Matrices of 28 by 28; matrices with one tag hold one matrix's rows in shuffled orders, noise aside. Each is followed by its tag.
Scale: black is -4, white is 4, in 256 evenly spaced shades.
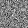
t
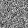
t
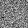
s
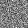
t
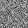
t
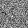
s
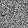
s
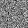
t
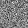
t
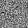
s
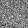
s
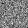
s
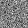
t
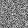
t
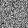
s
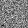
s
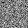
s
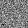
s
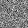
t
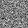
s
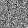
t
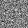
s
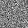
t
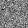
s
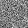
t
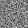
t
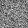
s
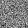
s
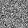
s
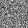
s
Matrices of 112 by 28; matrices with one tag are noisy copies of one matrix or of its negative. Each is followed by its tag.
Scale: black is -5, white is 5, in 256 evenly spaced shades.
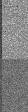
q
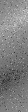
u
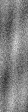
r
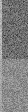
q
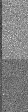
q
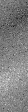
u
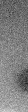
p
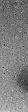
p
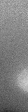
p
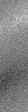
u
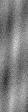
r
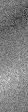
u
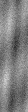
r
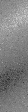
u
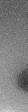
p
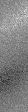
u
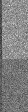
q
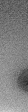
p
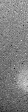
p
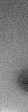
p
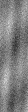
r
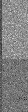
q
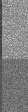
q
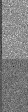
q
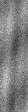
r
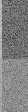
q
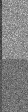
q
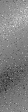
u
